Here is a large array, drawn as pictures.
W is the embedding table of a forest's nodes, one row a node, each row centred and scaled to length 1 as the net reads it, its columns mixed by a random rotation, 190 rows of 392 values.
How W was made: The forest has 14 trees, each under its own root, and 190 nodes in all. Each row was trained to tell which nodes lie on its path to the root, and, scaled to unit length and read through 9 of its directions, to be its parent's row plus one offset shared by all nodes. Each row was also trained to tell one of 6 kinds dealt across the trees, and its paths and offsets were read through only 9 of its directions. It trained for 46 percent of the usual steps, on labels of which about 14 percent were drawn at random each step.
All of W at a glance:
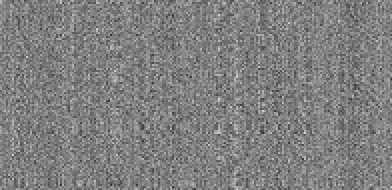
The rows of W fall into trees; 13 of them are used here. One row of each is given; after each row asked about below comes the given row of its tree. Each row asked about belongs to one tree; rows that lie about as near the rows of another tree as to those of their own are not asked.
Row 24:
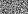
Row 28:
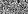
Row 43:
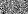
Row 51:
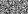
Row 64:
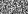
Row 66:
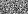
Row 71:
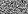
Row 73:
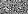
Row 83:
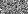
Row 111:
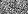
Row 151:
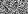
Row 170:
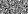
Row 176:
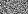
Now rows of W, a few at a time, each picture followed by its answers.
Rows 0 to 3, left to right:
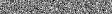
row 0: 28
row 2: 24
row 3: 24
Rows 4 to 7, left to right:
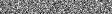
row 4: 176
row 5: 64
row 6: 51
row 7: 176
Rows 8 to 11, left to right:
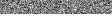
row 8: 24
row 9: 71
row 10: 111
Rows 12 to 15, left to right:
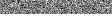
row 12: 24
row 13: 111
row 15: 66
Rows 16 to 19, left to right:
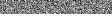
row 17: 43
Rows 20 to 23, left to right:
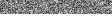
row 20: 28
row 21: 176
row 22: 24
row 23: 176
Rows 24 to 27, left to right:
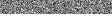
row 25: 43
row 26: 71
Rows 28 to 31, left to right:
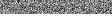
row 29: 28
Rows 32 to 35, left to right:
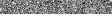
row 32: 24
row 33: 73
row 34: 111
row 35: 83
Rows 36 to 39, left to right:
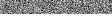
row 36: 43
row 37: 83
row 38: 151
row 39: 28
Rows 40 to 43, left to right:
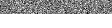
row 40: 66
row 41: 73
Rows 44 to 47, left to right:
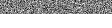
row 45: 43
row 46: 28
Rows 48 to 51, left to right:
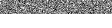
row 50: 64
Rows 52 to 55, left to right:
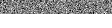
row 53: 24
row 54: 83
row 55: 73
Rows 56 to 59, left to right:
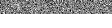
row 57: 83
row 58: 73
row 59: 66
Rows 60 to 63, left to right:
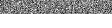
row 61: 71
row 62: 66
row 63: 51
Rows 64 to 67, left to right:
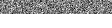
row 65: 24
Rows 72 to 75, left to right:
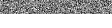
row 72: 28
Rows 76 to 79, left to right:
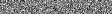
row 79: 64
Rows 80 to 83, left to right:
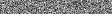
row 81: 28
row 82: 73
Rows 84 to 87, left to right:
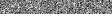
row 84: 176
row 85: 64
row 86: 176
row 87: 28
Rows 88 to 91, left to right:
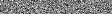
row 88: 66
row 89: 176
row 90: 73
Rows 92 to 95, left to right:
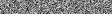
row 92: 51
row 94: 64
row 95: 24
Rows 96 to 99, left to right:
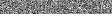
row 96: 111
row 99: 66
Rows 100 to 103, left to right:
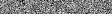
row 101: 43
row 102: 66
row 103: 83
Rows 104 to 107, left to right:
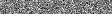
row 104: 28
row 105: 151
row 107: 73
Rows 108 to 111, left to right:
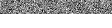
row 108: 24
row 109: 73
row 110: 83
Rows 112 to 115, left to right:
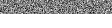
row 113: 73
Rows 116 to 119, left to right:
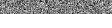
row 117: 24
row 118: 24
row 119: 176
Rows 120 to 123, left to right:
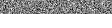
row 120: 64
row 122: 176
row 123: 176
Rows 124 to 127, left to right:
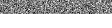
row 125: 66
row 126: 66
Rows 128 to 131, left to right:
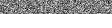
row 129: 66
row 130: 24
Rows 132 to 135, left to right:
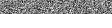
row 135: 176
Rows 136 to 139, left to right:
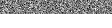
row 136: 73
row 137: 64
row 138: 73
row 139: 64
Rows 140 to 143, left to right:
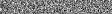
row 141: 66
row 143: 73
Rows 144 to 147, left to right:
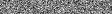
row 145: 64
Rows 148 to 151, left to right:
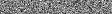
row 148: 71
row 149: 176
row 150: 73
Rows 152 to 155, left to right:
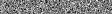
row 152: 83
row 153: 24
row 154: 176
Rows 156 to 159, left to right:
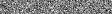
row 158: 43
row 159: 64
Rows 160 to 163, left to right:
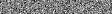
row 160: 176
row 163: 111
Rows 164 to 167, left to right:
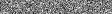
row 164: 64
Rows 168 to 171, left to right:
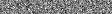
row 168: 51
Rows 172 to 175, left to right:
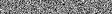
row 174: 83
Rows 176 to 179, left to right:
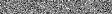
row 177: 28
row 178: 83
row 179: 83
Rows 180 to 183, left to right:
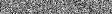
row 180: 64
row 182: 83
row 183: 64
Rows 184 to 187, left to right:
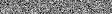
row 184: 83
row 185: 64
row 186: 73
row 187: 43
